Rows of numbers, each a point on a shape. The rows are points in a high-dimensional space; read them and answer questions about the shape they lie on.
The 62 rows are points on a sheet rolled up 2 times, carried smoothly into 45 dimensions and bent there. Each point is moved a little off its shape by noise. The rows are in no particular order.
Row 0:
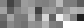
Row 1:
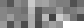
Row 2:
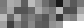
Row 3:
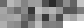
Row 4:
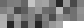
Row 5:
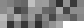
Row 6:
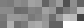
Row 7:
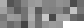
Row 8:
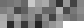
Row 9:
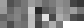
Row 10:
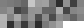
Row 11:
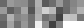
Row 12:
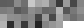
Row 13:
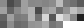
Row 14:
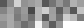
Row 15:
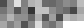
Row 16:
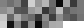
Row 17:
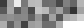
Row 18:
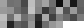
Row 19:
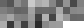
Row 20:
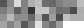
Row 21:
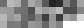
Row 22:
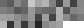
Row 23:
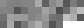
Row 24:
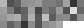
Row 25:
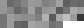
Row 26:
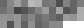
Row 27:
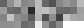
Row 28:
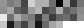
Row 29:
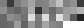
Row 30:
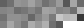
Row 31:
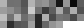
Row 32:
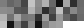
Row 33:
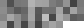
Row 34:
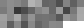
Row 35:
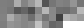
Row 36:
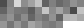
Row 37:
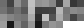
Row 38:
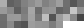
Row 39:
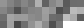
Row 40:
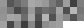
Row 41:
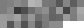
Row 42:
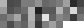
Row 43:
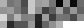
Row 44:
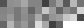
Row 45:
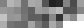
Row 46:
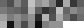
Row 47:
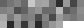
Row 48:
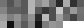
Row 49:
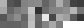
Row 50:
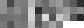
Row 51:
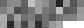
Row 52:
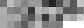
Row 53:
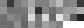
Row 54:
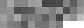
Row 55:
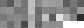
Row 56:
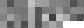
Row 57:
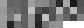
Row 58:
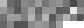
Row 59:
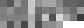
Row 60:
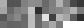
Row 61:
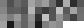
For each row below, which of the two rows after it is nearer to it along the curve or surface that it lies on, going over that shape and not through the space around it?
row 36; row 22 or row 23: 23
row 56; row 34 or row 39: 39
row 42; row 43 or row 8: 43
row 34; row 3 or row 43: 3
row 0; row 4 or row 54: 4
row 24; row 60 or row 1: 1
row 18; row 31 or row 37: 31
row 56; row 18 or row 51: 51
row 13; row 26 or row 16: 16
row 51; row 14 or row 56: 56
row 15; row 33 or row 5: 5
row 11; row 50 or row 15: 15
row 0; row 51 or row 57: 57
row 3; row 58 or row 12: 12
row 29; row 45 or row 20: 20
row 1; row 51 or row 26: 51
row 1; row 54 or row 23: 23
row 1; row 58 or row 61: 58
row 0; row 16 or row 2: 16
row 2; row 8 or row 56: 8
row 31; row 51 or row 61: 61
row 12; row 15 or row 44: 15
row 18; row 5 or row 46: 46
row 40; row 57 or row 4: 4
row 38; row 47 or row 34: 47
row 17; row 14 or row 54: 14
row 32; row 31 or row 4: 31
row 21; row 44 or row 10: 10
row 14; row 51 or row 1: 51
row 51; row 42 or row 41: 41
